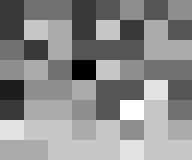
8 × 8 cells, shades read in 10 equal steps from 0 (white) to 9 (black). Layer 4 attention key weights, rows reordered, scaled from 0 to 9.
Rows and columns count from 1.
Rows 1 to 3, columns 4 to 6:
7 6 4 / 7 2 7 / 6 6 6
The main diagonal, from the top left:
7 2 3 9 6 0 2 2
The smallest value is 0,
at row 6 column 6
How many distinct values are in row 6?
7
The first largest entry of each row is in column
1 1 2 4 1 1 6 1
